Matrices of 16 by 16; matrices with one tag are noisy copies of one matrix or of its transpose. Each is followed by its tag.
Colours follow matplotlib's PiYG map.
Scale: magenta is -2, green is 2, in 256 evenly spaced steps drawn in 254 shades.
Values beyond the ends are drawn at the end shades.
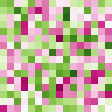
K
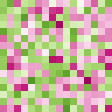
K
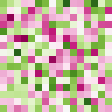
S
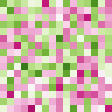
K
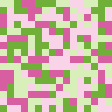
S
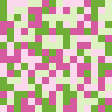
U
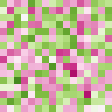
U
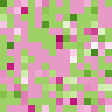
S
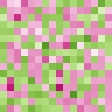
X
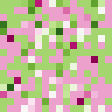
K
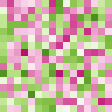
X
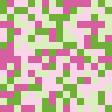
U
